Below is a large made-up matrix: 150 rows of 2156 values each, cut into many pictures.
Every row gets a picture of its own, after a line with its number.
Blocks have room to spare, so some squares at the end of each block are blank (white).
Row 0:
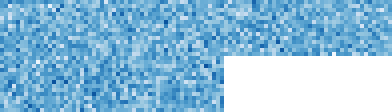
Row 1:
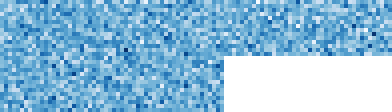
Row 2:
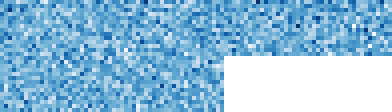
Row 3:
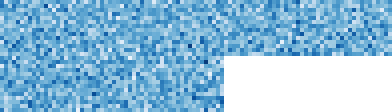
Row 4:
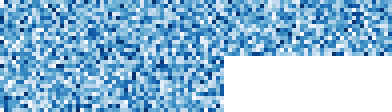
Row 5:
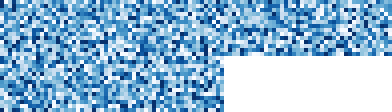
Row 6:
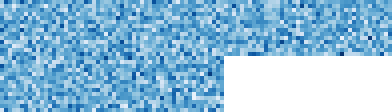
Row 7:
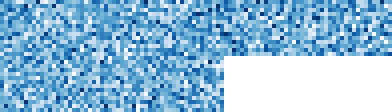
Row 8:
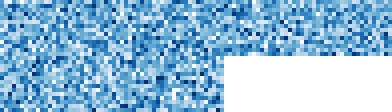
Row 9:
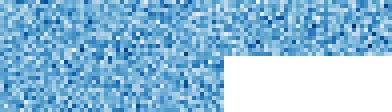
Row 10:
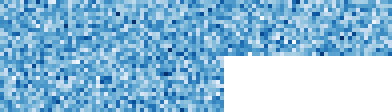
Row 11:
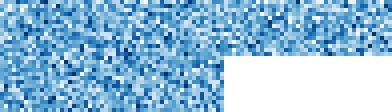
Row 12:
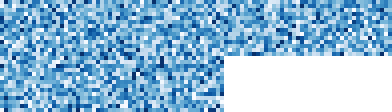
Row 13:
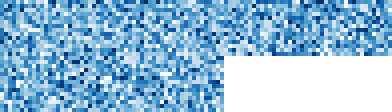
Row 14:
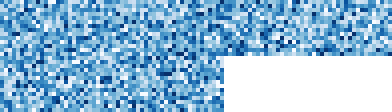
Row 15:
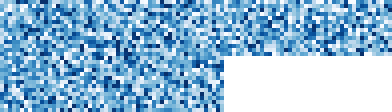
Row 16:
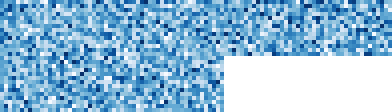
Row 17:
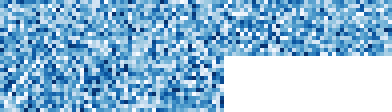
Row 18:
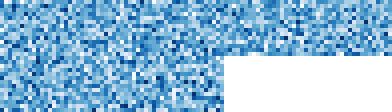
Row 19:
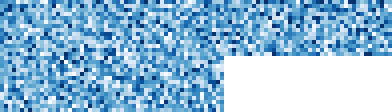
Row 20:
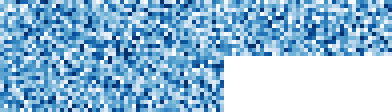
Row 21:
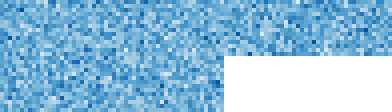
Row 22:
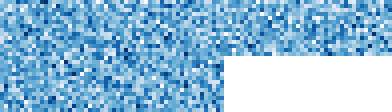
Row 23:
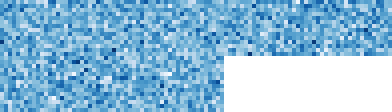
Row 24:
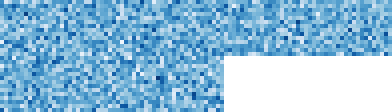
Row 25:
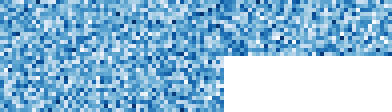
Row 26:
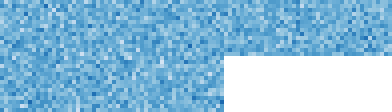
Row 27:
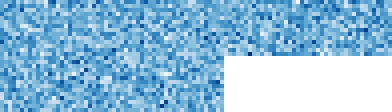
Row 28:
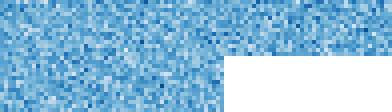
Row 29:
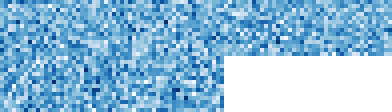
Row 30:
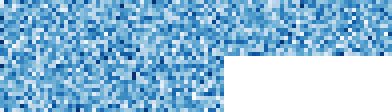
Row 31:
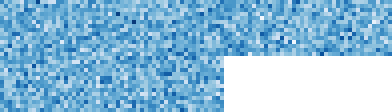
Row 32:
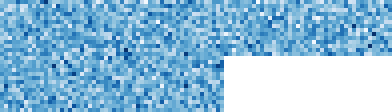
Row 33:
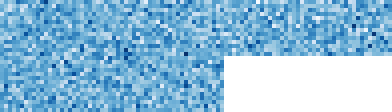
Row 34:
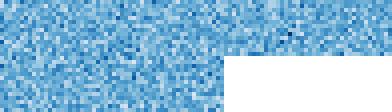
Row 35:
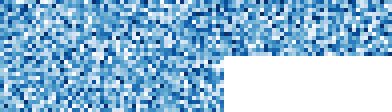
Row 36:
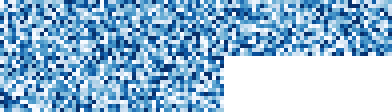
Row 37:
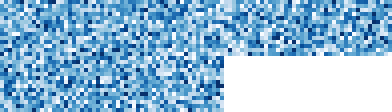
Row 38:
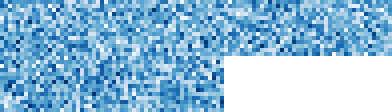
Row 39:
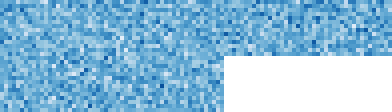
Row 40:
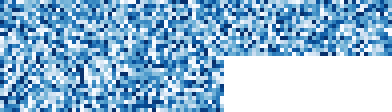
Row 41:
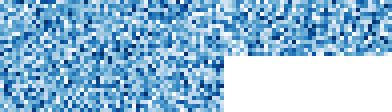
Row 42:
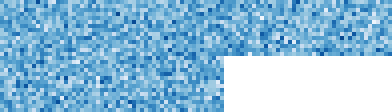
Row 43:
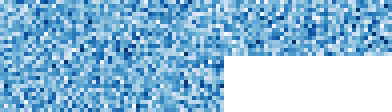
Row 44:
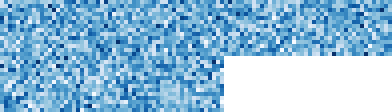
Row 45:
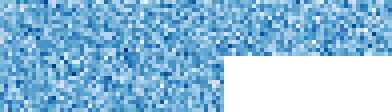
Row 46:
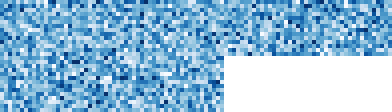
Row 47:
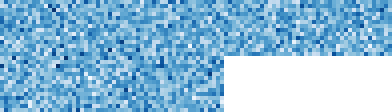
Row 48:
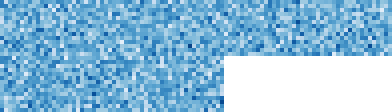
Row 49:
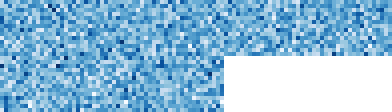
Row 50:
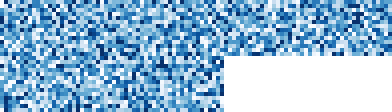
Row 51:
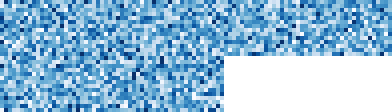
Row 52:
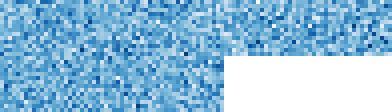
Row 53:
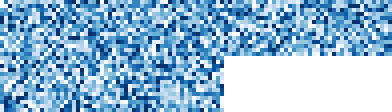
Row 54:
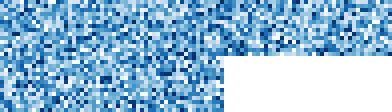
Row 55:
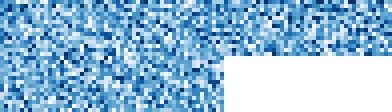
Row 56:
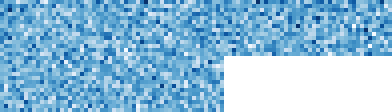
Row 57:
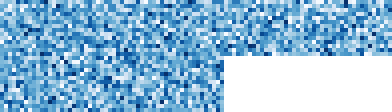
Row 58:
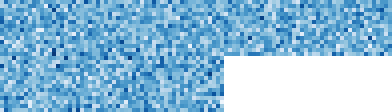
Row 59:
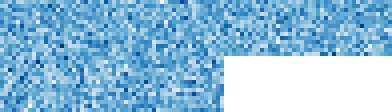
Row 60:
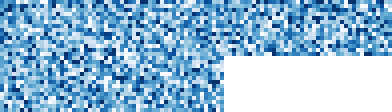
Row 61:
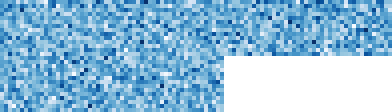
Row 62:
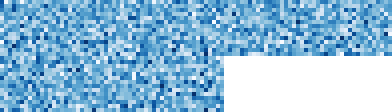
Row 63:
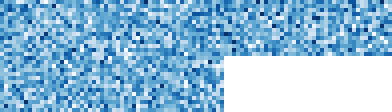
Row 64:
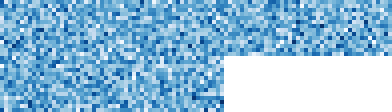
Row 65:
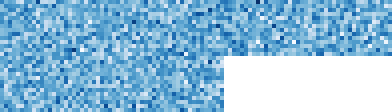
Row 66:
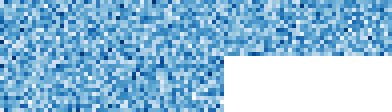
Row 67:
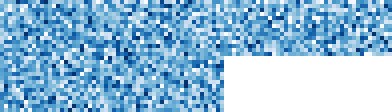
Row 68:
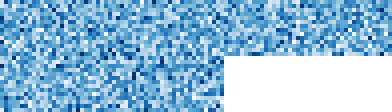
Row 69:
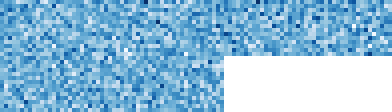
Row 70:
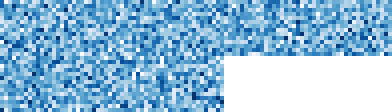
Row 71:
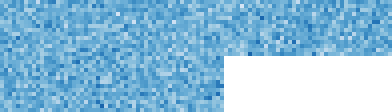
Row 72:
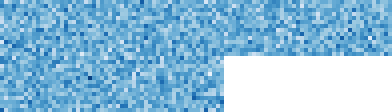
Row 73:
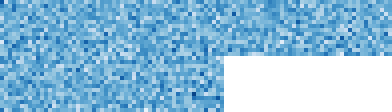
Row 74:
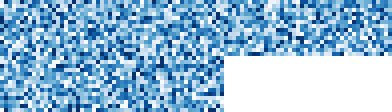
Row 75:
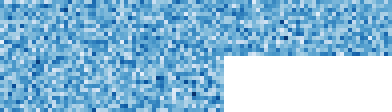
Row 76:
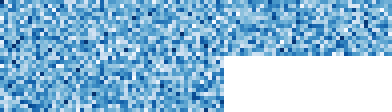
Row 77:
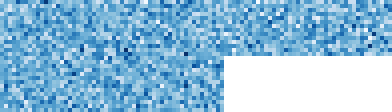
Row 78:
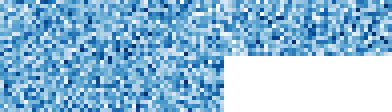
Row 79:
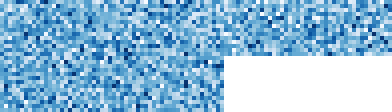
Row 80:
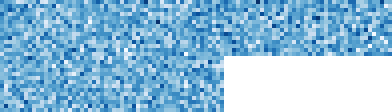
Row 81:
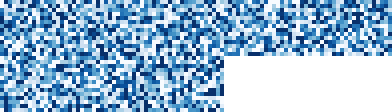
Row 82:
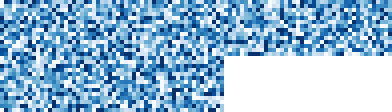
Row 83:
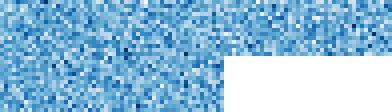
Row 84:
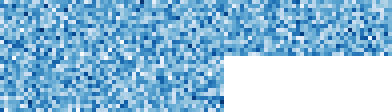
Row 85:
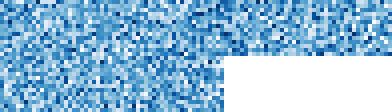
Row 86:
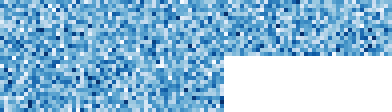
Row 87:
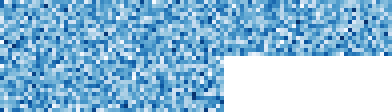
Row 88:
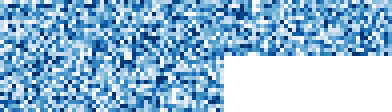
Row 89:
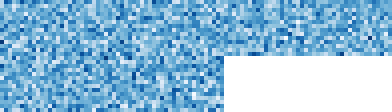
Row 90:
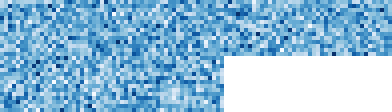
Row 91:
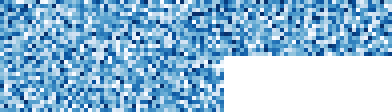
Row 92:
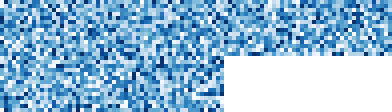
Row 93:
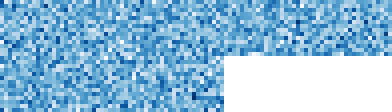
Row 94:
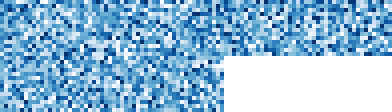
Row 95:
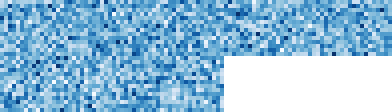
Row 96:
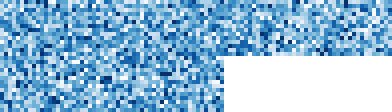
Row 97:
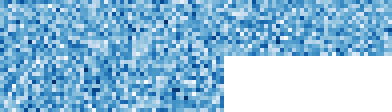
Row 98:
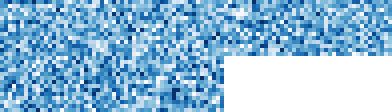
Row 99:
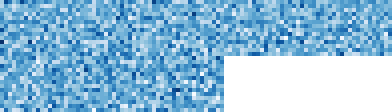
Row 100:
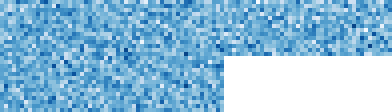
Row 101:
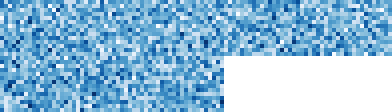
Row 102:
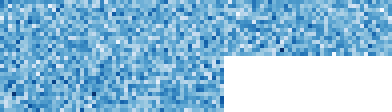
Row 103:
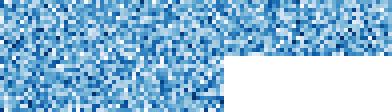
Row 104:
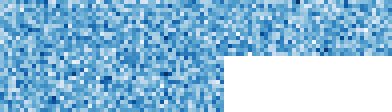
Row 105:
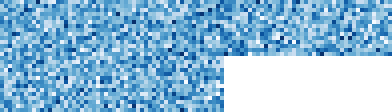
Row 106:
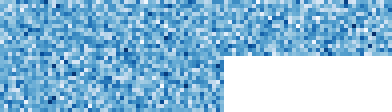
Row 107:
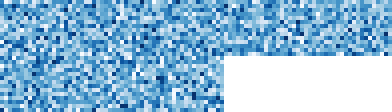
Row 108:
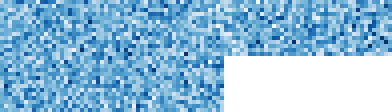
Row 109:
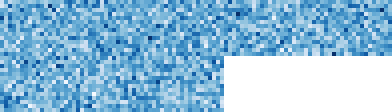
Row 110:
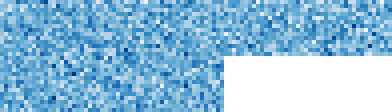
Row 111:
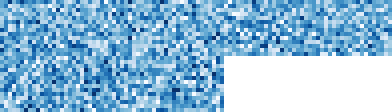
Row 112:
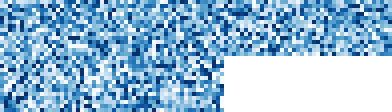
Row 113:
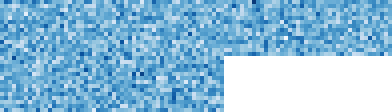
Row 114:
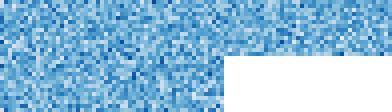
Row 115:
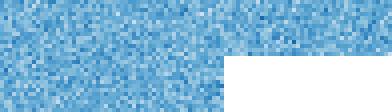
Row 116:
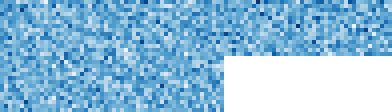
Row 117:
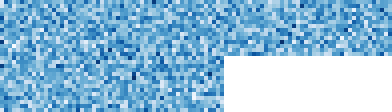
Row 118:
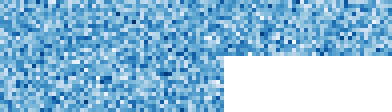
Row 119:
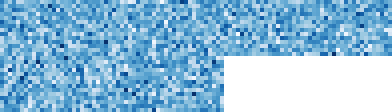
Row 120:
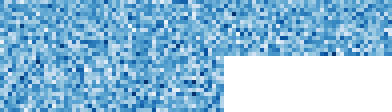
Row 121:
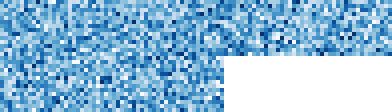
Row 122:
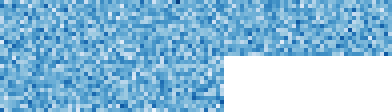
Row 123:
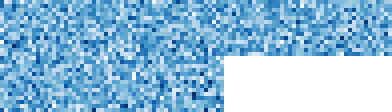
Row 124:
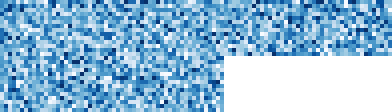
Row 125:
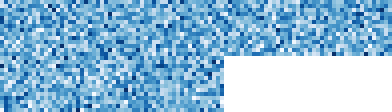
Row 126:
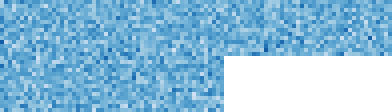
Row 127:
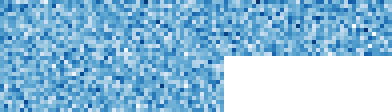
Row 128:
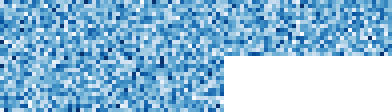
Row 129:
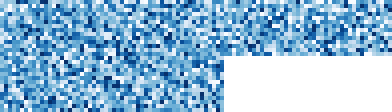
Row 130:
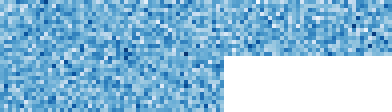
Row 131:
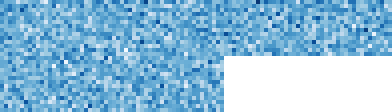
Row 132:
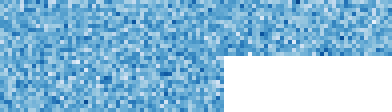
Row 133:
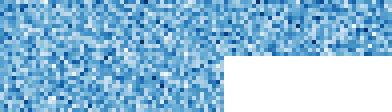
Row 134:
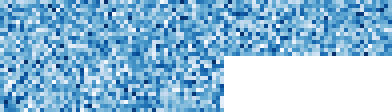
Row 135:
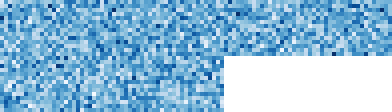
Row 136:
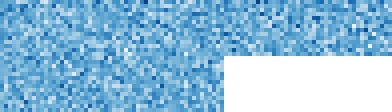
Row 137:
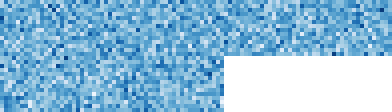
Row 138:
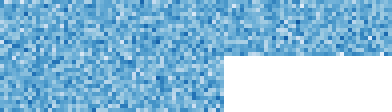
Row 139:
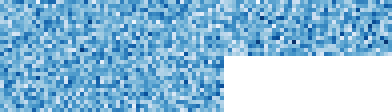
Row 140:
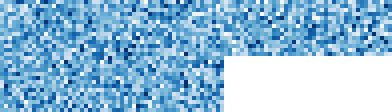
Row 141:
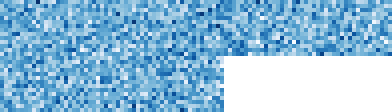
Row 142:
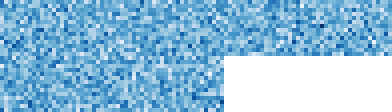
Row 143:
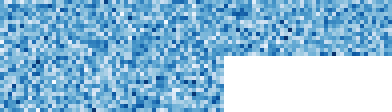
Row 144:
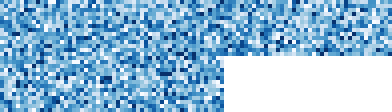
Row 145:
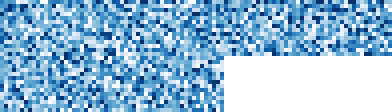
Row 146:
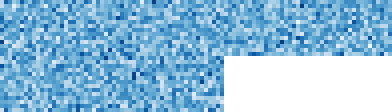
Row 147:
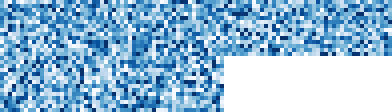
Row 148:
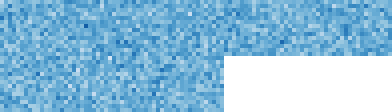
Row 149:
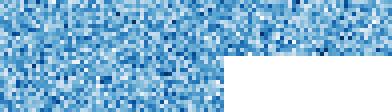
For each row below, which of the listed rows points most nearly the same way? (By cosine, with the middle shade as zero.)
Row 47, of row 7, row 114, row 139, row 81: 81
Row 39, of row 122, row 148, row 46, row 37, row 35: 46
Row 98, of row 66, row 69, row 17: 17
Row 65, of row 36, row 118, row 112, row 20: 118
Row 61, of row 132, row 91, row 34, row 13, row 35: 13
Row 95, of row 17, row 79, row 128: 128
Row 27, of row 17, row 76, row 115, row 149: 115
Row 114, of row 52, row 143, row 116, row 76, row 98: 98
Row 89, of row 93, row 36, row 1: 36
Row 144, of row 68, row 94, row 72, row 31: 31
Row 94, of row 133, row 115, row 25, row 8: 133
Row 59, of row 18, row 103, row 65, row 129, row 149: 18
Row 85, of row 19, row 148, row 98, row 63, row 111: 63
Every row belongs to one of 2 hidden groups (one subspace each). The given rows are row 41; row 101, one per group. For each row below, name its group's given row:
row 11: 41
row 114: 101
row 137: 101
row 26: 101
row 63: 41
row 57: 41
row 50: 101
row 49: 101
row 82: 101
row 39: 41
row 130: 41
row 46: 41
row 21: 41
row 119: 101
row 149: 41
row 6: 101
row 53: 101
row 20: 41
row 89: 101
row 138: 101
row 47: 101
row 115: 41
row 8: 101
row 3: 101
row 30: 101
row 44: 101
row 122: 101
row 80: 41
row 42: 41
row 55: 41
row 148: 101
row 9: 41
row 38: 101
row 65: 41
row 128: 101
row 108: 41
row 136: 41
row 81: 101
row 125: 101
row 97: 101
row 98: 101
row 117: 101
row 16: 41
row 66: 101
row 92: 101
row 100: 41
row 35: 41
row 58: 101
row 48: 101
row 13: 41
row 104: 41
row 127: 41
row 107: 101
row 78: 41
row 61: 41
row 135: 101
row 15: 41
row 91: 41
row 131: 41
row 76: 101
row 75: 101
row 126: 101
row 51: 101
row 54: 41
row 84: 101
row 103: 101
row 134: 101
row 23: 41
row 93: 101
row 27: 41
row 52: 41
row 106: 41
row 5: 101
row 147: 101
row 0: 101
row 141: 41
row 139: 41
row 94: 41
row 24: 101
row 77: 41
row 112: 101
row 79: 41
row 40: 101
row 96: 41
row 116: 41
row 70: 101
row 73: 101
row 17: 101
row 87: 101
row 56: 41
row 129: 41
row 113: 101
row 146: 101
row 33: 41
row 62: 101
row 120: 101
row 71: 41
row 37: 41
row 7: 41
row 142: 101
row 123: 101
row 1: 41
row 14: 41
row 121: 41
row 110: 41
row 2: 41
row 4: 101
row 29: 101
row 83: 41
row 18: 101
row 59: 101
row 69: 41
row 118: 41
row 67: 41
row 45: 41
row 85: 41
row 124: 41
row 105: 41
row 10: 41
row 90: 101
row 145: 41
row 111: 101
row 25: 41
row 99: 101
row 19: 41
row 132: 41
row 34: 101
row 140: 41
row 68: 101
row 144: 41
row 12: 101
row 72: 101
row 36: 101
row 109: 101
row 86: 101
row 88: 101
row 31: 41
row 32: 41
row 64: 101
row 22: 41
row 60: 41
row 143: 101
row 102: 101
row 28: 41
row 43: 41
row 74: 101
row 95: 101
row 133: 41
